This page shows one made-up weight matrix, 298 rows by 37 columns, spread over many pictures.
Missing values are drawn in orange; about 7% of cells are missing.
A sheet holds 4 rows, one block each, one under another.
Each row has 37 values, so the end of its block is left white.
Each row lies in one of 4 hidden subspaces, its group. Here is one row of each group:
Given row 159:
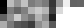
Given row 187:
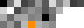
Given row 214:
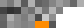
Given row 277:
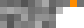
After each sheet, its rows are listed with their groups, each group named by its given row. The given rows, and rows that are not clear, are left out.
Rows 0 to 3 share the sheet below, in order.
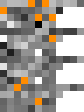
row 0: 277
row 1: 277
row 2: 277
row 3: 187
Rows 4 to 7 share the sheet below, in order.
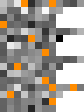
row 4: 187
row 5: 277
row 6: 277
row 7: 187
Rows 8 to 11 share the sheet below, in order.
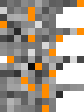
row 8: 277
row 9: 187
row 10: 159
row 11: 277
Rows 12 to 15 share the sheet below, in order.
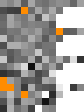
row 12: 214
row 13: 277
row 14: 159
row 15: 187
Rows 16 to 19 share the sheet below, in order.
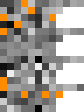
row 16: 214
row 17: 187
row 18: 214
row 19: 277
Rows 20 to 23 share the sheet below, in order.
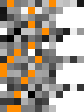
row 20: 159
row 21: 187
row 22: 159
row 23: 159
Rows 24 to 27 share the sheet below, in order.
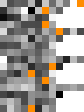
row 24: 159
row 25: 159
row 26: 159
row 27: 277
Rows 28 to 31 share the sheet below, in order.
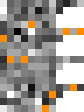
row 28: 159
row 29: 187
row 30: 159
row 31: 214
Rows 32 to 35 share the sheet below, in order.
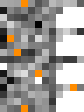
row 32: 277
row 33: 159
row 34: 277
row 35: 159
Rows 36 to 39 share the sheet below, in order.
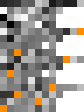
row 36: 277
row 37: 187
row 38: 187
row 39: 214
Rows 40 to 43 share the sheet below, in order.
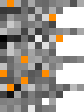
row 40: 214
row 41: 214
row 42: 214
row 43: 187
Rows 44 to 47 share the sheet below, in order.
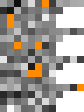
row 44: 187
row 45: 187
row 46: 159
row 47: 214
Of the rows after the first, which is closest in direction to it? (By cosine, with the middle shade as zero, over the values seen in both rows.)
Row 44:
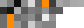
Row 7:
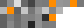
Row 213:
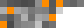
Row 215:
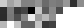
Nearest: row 215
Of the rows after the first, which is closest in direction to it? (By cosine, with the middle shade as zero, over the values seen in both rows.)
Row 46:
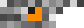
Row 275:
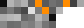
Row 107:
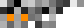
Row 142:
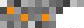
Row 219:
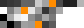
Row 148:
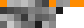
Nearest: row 142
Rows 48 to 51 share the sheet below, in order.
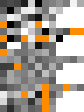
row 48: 214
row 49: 277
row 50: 214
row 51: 214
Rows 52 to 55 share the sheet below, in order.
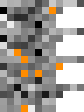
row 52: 277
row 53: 277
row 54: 277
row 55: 187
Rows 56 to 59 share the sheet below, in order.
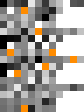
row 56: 187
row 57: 214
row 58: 214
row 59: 187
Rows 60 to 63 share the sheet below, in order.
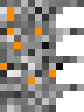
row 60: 214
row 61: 187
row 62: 277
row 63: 214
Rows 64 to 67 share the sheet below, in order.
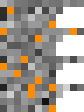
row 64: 214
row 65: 277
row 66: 159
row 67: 187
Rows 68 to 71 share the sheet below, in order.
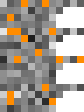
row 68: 159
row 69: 159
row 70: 159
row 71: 214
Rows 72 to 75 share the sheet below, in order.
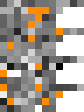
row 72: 187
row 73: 187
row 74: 277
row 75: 277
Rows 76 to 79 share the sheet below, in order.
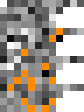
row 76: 159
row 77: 277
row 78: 187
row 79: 187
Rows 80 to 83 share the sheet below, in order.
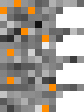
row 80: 277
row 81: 187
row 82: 214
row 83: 277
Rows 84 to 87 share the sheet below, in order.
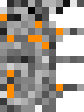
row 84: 159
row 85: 159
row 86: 277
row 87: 277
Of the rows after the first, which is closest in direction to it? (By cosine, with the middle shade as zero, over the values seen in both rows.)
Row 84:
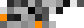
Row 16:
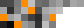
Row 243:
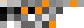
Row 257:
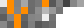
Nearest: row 243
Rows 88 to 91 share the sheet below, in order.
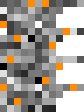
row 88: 277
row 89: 159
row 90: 277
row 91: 214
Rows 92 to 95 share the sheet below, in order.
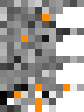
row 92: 214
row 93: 187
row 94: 187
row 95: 214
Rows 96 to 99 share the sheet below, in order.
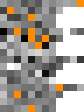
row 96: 277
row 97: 187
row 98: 214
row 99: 159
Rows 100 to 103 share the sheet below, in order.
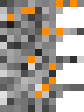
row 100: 214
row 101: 277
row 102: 159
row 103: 214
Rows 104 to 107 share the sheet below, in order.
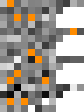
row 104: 187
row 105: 214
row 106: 187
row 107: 187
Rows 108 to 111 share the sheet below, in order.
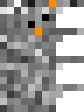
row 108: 187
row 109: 277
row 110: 277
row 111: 214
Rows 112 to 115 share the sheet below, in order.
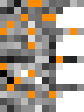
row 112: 187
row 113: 159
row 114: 277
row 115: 277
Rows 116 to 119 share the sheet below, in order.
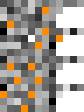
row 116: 214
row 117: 159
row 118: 159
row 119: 159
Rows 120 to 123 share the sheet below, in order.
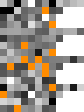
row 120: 187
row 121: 277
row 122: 214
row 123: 159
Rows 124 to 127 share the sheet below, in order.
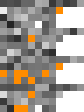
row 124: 277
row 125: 214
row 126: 187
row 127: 277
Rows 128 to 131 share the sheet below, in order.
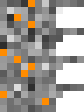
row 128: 277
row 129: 214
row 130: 187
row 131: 187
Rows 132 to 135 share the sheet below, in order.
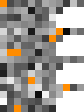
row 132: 159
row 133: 187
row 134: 214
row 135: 214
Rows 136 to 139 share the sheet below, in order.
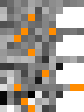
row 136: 214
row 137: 214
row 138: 277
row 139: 214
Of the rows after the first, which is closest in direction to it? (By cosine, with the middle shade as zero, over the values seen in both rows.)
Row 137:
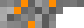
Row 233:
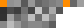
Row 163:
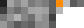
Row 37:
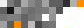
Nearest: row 163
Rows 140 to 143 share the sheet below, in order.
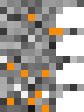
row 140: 277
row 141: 159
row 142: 187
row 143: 187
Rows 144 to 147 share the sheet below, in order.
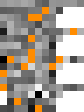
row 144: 277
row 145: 159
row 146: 159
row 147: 214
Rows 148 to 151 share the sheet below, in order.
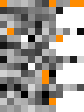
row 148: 277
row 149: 159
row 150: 159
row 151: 187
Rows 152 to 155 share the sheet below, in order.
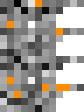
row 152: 187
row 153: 214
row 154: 187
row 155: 277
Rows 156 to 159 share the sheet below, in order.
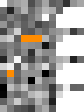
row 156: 187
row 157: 187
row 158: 187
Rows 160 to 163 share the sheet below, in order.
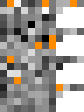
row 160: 187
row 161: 187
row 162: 277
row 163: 159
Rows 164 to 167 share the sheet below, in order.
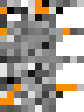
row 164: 277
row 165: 187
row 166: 214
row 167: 277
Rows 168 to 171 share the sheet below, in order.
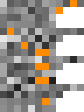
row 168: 159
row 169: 214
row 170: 214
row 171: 187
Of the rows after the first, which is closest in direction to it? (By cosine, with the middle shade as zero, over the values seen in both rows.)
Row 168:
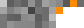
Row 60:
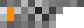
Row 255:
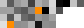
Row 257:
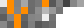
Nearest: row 255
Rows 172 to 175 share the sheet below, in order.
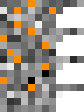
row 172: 277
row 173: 214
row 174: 187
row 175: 277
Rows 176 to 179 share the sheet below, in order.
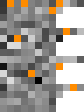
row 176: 159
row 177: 277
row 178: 277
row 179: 159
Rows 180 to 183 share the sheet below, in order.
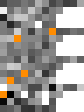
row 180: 277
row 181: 187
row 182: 214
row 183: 187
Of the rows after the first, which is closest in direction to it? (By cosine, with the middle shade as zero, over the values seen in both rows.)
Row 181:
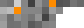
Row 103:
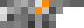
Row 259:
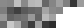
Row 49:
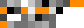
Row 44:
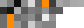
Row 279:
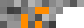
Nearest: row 103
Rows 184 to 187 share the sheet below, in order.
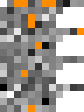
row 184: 187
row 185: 187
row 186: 214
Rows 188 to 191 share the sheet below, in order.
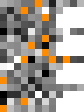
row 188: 187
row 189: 187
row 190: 187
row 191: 214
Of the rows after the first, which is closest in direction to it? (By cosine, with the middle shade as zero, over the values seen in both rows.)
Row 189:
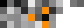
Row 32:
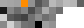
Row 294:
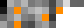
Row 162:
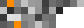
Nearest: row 294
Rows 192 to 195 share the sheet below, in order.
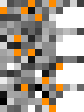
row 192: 159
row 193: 277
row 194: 214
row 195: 214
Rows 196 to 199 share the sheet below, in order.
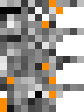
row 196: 214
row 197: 214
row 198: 159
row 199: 214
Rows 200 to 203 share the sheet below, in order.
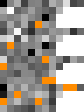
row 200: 187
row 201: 187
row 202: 159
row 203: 159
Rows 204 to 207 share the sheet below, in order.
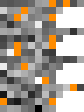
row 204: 277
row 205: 214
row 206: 277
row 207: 277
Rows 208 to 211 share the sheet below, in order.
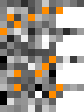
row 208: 277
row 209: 187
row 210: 159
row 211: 214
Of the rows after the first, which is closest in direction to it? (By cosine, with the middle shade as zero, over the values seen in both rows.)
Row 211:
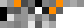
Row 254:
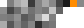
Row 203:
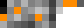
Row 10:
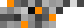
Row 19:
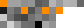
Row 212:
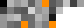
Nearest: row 10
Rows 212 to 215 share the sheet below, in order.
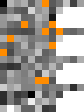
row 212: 159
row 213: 277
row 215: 214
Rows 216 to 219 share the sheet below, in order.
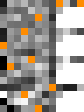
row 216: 159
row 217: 159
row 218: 159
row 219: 277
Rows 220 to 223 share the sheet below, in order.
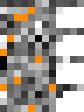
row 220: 277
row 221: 214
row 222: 159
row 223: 159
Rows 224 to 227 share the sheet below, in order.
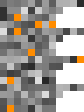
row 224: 159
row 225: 159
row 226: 214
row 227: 187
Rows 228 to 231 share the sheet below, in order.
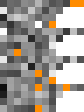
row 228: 277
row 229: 159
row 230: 159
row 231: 159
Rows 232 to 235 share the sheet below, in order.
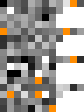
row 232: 187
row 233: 214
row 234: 277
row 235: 187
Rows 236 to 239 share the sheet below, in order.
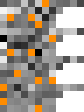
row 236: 214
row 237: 277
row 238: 159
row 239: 187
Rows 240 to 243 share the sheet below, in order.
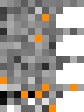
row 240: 214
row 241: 159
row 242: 187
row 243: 214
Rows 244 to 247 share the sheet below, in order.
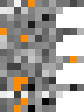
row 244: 187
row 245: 159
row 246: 214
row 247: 187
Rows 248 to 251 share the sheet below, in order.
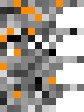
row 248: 214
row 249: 214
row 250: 277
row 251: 214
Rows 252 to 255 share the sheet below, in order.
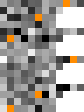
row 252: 277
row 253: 187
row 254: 187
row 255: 187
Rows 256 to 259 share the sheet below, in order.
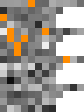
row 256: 277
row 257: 187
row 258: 214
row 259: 214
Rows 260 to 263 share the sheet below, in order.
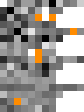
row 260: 187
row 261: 187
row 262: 187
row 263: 277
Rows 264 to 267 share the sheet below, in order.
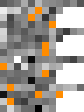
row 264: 214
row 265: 159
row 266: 187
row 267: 277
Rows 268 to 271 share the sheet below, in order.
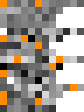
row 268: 214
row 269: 159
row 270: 277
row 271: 214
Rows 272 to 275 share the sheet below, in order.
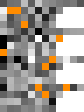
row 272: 214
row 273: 214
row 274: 187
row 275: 159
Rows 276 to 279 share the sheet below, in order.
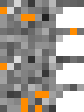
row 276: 187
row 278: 187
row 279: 214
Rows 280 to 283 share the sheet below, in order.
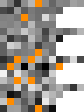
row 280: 187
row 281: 277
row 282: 187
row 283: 214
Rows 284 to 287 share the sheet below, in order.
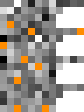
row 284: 187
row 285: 214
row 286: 159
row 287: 214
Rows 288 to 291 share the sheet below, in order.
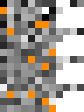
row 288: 187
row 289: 159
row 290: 187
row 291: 159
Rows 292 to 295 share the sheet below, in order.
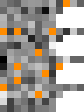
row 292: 187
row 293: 159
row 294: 159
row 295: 214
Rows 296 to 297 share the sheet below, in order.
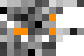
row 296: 277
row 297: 187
